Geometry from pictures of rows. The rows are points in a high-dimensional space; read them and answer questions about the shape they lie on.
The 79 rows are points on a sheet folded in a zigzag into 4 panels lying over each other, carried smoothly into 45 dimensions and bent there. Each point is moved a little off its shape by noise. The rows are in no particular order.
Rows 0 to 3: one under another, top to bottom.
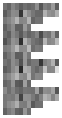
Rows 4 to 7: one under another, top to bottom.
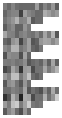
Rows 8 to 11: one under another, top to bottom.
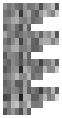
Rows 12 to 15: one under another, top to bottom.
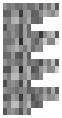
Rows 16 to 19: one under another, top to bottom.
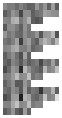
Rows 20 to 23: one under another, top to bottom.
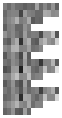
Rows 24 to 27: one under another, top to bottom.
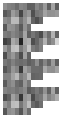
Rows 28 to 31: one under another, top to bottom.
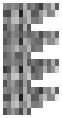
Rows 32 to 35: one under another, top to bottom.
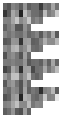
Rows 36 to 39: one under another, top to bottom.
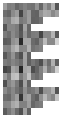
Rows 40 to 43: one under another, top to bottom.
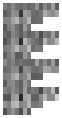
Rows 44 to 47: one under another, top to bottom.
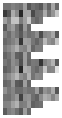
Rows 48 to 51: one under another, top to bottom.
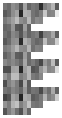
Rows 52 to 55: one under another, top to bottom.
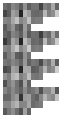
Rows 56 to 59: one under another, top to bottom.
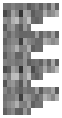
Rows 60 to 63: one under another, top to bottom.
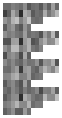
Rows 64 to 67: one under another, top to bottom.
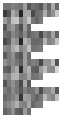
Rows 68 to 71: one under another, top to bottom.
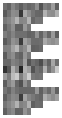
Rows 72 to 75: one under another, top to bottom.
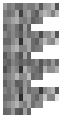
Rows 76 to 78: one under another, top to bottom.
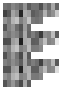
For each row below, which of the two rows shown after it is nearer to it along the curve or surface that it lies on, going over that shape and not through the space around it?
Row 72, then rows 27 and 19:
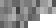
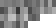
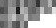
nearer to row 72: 19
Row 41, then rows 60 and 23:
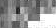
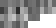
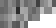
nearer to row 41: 23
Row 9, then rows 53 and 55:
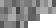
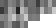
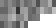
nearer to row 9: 55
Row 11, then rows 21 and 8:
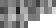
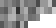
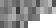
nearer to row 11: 21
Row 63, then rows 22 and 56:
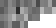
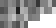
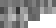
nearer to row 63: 22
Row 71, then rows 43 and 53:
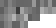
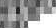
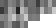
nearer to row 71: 53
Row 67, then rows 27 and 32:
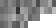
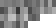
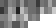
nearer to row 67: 32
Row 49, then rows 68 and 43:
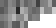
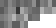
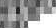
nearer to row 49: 68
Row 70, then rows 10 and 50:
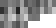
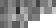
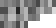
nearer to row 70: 50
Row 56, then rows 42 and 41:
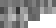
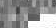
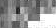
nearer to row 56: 42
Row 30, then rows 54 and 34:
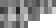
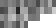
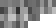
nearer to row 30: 34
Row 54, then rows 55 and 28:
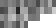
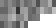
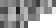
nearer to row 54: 28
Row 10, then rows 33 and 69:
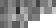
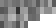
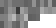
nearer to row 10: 69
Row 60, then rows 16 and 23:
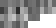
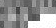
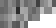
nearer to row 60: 16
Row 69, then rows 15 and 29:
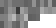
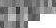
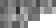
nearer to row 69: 29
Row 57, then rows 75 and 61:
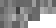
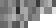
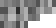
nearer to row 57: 75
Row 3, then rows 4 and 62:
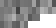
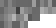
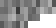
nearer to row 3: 4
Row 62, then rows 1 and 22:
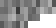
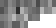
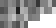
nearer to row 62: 22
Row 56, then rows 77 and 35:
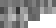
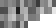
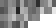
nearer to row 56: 77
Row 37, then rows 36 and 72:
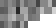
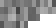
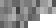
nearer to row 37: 72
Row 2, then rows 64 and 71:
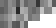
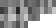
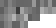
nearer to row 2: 71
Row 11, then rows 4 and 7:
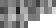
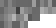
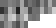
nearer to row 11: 7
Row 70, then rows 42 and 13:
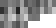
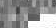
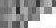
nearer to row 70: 42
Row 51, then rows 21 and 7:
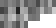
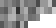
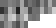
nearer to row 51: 7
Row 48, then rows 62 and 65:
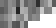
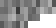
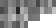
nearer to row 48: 65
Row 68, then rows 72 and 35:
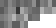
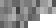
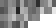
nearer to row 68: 35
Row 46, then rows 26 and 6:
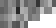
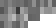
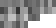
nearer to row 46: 26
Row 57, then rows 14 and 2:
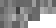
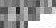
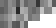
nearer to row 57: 2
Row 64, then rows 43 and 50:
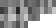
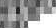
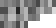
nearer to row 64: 50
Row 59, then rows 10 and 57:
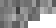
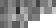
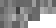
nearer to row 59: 57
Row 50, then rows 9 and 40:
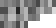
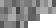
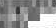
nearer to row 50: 9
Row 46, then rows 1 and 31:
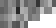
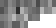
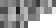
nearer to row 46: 1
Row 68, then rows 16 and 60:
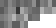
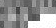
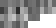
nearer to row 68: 16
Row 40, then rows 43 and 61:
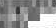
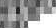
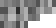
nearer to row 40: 43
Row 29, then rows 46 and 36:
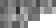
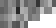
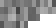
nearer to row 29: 46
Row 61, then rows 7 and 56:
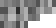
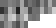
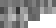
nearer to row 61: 7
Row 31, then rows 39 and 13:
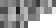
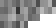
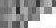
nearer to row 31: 39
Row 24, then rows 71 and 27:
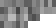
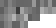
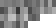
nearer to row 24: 27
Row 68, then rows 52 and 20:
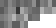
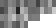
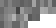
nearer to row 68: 20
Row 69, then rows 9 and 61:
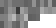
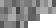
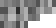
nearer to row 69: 9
